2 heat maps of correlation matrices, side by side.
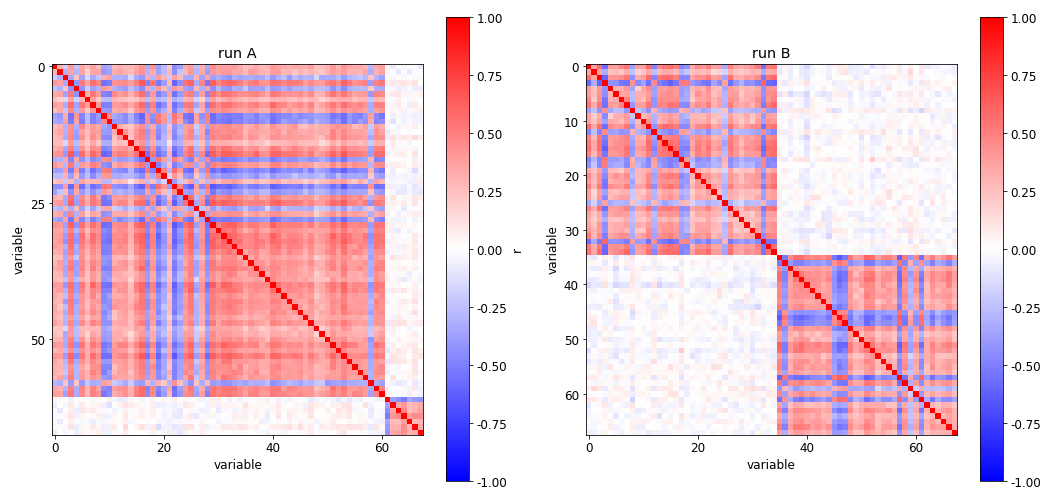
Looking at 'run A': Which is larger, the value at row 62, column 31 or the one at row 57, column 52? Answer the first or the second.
the second
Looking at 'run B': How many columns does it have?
68
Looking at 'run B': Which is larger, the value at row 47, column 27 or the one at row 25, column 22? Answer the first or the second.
the first
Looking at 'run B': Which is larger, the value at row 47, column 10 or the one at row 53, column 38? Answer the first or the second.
the second
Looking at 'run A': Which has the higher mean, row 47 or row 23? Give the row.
47
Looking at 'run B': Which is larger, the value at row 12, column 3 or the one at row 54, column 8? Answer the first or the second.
the first
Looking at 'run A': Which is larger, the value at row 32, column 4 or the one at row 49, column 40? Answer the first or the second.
the second
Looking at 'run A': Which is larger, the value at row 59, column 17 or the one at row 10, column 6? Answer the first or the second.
the second
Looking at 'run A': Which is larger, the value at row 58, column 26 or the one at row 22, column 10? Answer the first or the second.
the second
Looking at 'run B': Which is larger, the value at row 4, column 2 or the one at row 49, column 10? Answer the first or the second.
the first
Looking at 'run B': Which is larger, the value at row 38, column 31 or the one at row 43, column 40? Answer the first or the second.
the second
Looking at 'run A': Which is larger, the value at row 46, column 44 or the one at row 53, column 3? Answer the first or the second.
the second
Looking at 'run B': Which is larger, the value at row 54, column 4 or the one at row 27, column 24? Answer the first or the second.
the second
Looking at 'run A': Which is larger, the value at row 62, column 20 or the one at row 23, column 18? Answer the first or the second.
the first
